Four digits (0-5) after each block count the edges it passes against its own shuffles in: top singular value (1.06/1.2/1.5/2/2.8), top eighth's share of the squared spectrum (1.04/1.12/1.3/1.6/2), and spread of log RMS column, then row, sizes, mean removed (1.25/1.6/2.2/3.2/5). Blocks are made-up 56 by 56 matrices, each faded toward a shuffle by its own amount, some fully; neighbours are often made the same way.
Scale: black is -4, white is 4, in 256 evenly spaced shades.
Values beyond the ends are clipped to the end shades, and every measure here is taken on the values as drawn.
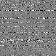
3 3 0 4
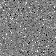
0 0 0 0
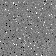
0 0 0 0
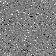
1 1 0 1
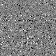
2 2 0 2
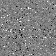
1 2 0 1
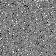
0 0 0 0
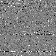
2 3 0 2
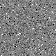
0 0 0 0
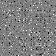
3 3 1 1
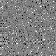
3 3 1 1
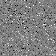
2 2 0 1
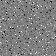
0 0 0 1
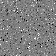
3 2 0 0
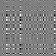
5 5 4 4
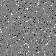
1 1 0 1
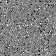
0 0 0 0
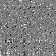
3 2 1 0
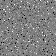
0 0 0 0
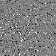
3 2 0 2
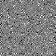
4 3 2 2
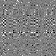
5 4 2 3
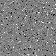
2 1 0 0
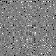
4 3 1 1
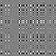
5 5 4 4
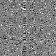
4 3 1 1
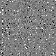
3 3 1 1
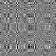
5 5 3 3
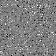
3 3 0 1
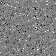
1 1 0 0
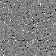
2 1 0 1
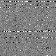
3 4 1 3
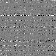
3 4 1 3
